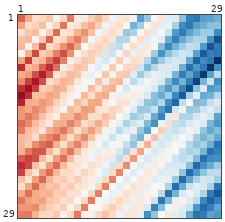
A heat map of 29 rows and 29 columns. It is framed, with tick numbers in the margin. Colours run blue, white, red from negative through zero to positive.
Values rise toward the left. The grain runs diagonally up to the right. No lone cell stands out from its neighbours. The ninth with the lowest average is the top right.
